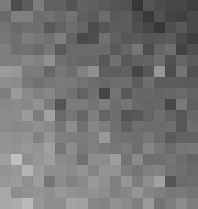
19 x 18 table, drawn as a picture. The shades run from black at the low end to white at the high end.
Ninth with the lowest average: top right. Ninth with the highest average: bottom left. Slope: up to the bottom left. Stripes: none. Mirror symmetry: none.
